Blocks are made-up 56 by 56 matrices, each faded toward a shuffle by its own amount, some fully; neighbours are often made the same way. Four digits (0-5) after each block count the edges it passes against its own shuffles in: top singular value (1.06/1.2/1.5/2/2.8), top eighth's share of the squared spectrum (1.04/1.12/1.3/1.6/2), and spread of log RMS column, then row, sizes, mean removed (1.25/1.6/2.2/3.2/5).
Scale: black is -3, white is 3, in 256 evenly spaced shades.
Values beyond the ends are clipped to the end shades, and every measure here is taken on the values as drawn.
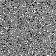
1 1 0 0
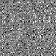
3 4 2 2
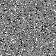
0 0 0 0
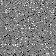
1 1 0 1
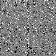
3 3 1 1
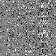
3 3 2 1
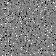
2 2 1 0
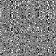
4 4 3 2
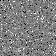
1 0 0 0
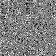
2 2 0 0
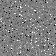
1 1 0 0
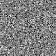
3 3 1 0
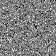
0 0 0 0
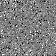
0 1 0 0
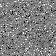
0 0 0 0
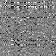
4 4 1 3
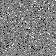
0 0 0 0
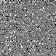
2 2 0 1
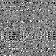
4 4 1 3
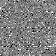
3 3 1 2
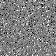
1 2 0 0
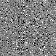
3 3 2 1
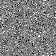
2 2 1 0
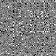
3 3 2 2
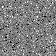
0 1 0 0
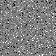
3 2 1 0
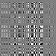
5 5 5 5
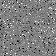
1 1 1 0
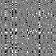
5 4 3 2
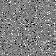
3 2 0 1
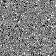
0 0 0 1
